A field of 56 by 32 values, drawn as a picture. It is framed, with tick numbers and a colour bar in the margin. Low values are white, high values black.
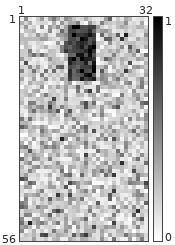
No regular stripes run through it. Most values sit low, with a long tail of high ones. Overall the values sit about 30% of the way up the scale. The halves do not mirror each other. In the top middle lies a patch that is higher than the rest. The ninth with the highest average is the top middle.
